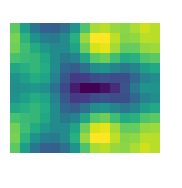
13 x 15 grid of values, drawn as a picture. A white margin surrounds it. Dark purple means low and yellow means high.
No lone cell stands out from its neighbours. The top and bottom halves mirror each other. The centre is the ninth with the lowest average.
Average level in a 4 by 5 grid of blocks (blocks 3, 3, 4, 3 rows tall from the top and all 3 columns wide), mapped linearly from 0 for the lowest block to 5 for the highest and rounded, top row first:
31455 | 31112 | 31012 | 31455
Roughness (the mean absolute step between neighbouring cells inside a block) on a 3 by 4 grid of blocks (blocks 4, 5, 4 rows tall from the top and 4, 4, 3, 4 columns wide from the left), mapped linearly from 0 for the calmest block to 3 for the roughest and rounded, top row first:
1210 / 0231 / 1210
